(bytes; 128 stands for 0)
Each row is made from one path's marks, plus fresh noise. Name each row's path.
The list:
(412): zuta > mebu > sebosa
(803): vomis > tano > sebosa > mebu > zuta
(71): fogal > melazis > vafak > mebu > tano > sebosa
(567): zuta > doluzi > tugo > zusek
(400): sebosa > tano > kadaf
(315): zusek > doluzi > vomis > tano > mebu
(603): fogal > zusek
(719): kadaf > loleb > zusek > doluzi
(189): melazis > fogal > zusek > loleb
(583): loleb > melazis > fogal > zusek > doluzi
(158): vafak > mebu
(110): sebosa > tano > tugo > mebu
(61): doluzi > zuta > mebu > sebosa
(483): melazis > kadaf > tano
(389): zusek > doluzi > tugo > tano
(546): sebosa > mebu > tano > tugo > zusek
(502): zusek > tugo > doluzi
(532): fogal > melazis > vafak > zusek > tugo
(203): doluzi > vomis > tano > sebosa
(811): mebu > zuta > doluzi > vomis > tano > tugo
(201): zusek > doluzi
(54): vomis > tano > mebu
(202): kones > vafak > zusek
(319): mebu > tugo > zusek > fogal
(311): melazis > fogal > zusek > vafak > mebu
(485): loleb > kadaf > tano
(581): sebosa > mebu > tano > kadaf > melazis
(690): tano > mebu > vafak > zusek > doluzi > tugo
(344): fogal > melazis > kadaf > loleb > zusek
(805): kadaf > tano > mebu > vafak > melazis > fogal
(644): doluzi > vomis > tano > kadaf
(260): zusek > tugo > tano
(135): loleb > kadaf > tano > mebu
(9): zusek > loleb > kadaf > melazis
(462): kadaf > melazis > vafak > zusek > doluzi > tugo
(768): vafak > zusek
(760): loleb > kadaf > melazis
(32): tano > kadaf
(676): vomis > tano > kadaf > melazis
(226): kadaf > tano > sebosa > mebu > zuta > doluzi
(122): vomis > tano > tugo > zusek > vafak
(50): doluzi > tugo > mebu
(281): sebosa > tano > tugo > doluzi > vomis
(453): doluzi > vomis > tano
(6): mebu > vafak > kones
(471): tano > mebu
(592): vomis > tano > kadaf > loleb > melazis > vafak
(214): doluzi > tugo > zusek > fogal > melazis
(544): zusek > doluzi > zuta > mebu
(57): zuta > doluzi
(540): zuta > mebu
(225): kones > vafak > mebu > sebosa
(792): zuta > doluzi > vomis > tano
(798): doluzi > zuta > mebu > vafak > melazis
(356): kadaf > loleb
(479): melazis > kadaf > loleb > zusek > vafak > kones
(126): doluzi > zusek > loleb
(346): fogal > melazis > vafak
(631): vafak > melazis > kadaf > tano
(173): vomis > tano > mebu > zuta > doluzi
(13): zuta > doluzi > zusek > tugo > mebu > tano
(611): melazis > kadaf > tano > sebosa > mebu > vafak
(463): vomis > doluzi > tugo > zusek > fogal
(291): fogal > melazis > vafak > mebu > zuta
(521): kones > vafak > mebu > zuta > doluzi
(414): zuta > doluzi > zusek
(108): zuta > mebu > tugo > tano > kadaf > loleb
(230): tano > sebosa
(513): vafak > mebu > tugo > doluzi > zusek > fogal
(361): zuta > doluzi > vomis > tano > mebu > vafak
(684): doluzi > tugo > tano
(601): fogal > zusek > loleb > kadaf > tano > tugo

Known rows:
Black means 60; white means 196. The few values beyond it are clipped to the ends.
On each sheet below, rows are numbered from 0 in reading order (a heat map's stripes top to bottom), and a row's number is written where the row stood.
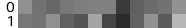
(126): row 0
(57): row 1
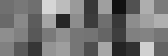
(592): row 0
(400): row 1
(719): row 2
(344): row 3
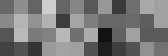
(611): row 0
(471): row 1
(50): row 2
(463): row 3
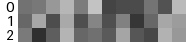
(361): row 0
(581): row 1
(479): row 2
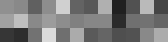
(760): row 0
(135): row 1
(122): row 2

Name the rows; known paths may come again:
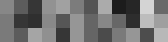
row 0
(344)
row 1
(603)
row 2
(521)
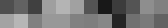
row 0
(463)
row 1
(135)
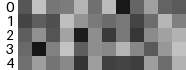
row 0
(50)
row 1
(462)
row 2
(400)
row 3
(768)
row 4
(226)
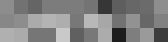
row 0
(126)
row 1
(158)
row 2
(356)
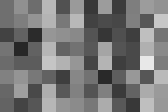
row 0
(32)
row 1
(361)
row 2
(214)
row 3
(479)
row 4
(346)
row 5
(61)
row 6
(581)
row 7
(311)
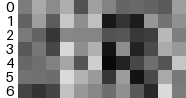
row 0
(471)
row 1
(644)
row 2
(583)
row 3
(676)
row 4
(792)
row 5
(592)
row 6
(532)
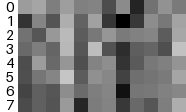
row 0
(485)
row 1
(281)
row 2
(6)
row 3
(315)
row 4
(110)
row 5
(690)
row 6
(502)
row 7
(546)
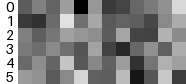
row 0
(230)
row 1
(122)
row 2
(291)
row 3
(57)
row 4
(611)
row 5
(760)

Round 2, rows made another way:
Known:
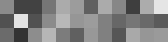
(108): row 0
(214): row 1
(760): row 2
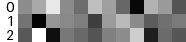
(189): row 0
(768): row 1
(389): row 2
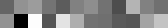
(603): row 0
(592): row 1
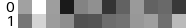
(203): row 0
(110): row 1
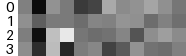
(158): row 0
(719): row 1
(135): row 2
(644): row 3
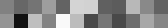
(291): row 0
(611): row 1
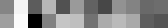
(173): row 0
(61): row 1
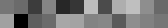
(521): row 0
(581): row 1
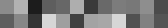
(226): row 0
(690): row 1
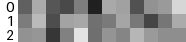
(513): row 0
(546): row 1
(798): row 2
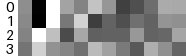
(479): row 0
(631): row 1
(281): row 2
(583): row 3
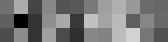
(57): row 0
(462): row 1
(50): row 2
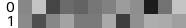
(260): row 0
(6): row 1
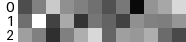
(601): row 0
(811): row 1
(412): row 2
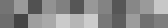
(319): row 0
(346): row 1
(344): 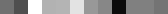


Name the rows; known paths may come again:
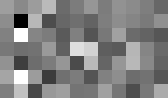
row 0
(471)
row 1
(32)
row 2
(792)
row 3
(291)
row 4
(225)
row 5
(230)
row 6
(546)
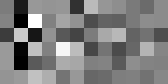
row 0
(202)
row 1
(483)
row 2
(567)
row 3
(611)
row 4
(581)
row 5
(54)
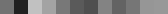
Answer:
(485)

